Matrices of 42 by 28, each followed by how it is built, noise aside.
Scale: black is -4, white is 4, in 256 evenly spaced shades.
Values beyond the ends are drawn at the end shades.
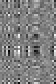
low rank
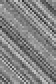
Toeplitz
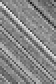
Toeplitz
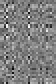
low rank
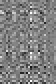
low rank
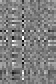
low rank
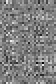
low rank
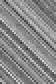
Toeplitz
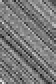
Toeplitz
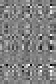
low rank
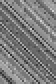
Toeplitz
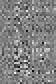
low rank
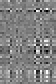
low rank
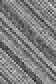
Toeplitz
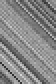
Toeplitz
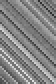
Toeplitz
